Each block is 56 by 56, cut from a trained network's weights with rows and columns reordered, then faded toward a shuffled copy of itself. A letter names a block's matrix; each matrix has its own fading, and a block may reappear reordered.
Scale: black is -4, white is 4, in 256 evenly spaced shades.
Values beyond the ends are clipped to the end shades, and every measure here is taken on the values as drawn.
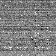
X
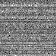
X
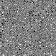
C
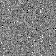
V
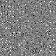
C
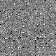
C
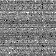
X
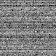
X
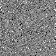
V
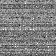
X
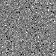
V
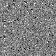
V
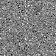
V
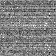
X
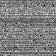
X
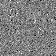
V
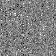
V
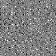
C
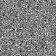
V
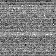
X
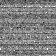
X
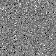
V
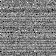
X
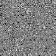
C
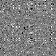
C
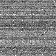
X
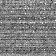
X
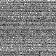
X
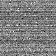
X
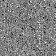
V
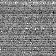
X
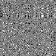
C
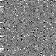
C
